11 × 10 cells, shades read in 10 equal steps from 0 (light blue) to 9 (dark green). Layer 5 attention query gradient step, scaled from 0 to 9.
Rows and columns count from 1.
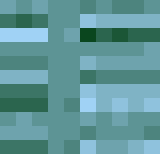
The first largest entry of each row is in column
6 2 6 1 1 6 1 1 1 6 1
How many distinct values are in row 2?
5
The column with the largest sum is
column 2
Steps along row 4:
same same same same same same same same down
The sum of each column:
46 47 46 44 45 37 40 40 40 37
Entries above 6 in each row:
0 1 5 0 0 0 0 3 0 0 0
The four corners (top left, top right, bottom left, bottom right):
3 4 6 1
